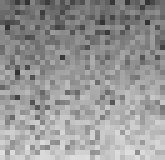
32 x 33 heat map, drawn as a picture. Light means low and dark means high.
Values rise toward the top. There are no regular stripes. The values follow a bell shape. Fine speckle covers the field. Overall the values sit about 40% of the way up the scale.
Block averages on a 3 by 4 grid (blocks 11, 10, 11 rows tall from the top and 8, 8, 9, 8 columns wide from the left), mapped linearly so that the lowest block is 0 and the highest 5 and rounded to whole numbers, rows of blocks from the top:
5 5 5 5 | 3 3 2 2 | 1 0 0 0
